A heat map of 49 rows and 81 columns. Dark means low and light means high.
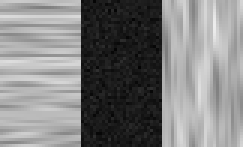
The table splits into one row of 3 panels. Panel 1,1: high, streaked across. Panel 1,2: very low, fine-grained, faint in contrast. Panel 1,3: high, streaked downward.
